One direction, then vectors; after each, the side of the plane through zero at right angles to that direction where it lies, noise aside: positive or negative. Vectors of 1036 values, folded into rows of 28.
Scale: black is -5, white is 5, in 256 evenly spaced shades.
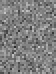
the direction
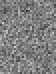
negative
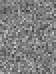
negative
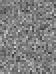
negative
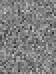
positive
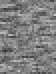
negative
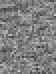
negative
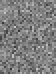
positive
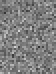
negative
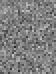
positive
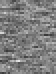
positive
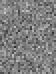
positive
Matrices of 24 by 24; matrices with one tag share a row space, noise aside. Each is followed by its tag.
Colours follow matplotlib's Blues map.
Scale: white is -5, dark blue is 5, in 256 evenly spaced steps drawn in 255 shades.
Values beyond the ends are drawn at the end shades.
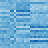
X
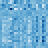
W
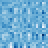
W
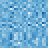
W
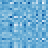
W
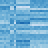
X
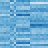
X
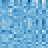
W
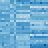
X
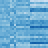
X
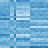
X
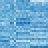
X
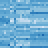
X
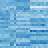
X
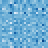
W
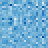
W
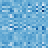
W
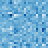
W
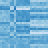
X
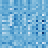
W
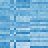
X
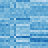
X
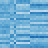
X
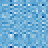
W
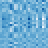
W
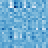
W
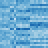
X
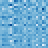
W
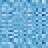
W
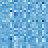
W
